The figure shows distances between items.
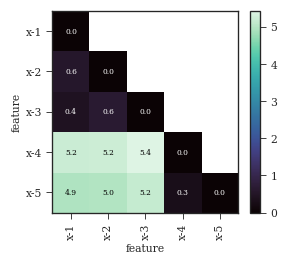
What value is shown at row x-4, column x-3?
5.4
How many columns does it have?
5
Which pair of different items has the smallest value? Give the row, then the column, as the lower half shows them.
x-5, x-4
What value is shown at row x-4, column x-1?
5.2
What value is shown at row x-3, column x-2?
0.6
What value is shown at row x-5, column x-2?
5.0
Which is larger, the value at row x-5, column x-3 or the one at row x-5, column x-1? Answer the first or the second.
the first
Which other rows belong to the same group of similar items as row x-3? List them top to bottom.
x-1, x-2
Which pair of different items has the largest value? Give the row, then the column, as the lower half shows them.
x-4, x-3
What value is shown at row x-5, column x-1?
4.9
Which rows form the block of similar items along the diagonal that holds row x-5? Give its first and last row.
x-4 to x-5
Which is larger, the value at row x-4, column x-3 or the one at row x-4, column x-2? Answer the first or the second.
the first
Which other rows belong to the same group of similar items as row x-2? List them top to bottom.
x-1, x-3
